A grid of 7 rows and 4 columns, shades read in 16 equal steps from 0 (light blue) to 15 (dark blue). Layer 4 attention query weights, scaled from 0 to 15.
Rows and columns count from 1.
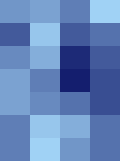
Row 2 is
10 1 10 8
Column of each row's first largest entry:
3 1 3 3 4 4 4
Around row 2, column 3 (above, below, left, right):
7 14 1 8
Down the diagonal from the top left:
5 1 14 11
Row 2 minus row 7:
3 1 5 0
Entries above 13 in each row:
0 0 1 1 0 0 0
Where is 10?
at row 2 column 1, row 2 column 3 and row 3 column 4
